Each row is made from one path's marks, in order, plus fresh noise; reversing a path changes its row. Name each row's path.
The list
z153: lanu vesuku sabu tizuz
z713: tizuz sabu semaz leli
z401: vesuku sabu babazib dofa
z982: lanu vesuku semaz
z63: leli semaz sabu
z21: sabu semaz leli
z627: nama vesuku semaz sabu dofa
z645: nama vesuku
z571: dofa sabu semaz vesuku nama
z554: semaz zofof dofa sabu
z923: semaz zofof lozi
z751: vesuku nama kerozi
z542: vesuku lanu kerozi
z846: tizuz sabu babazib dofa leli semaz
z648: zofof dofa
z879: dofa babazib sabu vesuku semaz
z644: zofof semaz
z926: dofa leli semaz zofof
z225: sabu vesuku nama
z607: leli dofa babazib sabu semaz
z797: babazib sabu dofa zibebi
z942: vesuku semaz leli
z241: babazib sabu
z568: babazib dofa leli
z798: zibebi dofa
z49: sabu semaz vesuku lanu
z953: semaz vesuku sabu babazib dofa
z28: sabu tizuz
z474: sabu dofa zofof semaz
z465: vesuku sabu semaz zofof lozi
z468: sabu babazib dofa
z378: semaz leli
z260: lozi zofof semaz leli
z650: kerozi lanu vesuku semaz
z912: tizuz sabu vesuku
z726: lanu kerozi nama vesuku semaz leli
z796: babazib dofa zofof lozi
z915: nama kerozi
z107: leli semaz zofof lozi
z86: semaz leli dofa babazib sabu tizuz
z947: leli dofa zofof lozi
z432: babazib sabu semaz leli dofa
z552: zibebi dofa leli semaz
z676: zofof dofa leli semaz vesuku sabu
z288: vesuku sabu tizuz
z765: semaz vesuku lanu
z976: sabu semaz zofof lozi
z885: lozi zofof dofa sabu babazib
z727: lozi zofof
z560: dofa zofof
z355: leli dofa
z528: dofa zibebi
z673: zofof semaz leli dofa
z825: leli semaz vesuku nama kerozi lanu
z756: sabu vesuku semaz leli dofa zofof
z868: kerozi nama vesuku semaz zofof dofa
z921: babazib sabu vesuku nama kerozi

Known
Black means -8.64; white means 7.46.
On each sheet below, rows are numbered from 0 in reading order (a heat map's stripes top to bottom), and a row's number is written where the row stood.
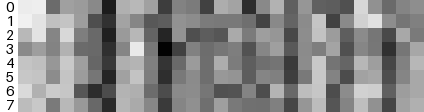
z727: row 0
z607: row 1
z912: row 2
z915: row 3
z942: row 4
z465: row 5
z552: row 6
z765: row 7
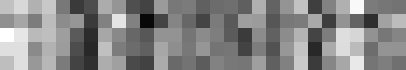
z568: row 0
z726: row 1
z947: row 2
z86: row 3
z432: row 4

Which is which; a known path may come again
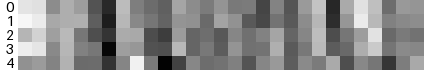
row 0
z86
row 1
z107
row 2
z241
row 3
z474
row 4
z915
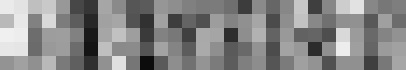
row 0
z607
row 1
z846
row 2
z727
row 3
z923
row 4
z627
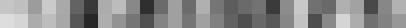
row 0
z942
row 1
z825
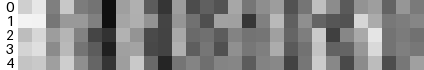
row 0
z28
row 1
z885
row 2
z432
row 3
z468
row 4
z401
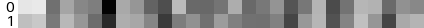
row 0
z976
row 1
z765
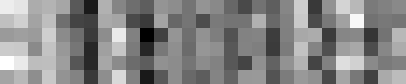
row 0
z63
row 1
z797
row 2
z751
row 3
z465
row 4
z947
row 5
z982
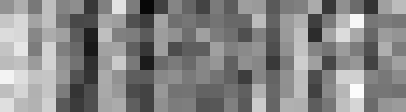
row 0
z726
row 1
z796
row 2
z378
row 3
z713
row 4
z288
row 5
z355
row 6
z568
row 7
z528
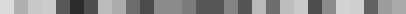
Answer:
z552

